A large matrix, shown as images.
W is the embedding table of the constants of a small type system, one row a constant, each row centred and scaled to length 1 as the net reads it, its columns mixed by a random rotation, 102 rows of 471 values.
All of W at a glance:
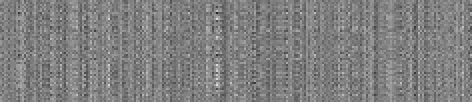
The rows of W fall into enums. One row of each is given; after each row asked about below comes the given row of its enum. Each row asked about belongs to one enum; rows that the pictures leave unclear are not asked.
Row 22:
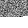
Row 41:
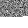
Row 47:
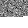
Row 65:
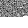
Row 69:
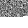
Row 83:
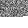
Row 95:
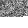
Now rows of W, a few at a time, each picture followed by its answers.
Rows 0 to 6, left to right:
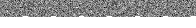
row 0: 41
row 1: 83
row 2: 65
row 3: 41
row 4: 95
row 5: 22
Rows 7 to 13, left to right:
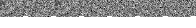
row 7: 95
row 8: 22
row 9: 95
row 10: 47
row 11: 69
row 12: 41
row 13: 41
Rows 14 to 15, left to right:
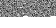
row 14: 65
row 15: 41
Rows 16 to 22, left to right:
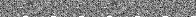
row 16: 65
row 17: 95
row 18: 69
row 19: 65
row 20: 95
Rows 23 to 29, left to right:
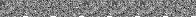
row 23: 95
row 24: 41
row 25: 65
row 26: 95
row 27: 95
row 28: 95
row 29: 47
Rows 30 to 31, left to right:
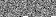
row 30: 22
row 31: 47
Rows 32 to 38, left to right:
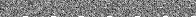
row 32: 83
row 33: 95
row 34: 41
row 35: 69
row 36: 83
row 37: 65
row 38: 69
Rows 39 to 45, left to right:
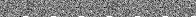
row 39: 22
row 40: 83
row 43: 83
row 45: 69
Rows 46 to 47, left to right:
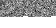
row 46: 95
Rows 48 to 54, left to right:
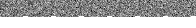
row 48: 83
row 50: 41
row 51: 47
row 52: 22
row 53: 69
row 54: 41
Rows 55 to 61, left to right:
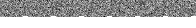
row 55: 41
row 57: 83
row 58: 22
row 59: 47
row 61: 69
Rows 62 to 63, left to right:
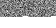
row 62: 41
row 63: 83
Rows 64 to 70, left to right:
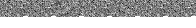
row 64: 69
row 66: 95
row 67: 69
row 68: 47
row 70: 65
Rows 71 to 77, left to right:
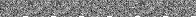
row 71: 83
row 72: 95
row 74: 47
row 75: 65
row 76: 95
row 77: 83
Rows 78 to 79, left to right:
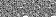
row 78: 65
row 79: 69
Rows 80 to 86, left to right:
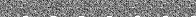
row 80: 69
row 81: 41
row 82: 83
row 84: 65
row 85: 69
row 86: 69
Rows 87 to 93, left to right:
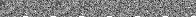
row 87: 95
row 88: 41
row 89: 95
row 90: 83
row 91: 22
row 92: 41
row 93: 65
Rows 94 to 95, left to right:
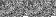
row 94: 95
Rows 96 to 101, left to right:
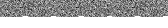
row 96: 41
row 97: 83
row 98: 41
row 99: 69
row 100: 41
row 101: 83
